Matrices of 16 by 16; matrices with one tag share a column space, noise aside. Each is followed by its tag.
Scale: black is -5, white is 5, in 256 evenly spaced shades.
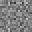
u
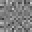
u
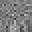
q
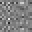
u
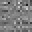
u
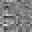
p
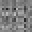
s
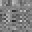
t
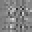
s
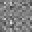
u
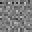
u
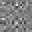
u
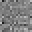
p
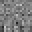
q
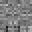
q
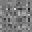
s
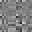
p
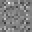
u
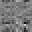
p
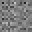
u
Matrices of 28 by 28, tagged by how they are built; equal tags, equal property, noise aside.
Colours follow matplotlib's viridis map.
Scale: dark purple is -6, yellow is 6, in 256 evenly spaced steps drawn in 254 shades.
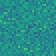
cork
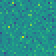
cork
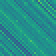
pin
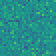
cork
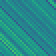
pin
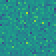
cork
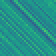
pin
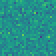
cork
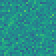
cork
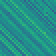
pin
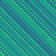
pin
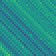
pin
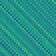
pin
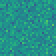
cork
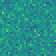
cork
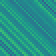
pin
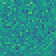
cork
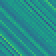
pin
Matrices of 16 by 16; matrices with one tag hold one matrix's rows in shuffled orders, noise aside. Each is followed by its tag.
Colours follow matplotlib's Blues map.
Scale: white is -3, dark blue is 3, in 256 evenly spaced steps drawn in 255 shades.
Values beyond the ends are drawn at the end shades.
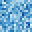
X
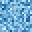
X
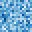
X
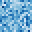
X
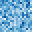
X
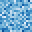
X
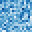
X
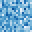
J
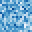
J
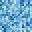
X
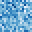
J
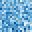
J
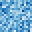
X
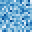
X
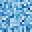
X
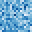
J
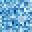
J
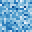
J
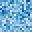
X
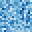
X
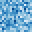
J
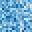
J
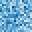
J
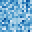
X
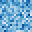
X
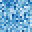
J
